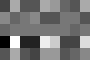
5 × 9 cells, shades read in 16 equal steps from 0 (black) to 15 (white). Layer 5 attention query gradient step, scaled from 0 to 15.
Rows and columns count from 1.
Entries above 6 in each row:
4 5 7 4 4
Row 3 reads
6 7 7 7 7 7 7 6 7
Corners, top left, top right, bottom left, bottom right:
4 10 5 8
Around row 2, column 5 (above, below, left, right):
10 7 8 5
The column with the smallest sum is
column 1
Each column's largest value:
8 15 7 8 14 12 7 7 13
